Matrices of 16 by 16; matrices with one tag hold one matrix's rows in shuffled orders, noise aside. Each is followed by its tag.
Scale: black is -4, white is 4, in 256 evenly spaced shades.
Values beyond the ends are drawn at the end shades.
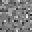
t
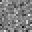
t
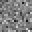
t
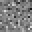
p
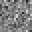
t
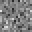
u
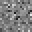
p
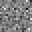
t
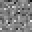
p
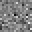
t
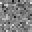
u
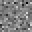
t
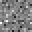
u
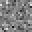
u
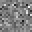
t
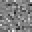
p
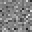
t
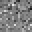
p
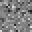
p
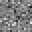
p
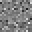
t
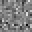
t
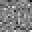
p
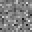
t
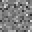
t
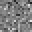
p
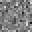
t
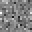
u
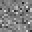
t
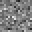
p
